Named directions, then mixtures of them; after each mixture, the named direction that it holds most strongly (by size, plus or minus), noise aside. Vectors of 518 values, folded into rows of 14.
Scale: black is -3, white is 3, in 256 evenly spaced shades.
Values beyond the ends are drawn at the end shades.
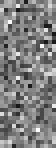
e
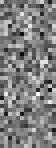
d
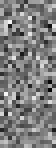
d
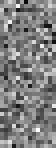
e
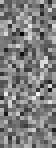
d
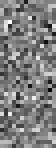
e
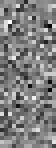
e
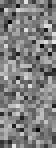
e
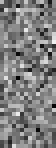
e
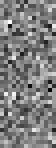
d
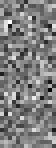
d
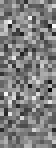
d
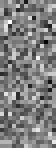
e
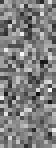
d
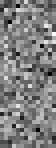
e
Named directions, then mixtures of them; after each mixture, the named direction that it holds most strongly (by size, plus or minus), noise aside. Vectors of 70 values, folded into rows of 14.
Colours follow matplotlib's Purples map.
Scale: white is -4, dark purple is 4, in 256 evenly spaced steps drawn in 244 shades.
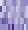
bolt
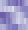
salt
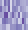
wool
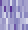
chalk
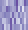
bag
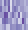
wool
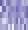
bolt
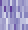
chalk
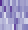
chalk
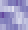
salt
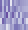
wool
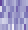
bolt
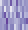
chalk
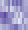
salt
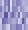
wool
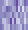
bag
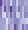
chalk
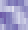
salt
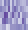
wool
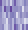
chalk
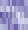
salt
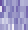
bolt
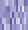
bag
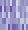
chalk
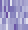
chalk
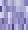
bolt
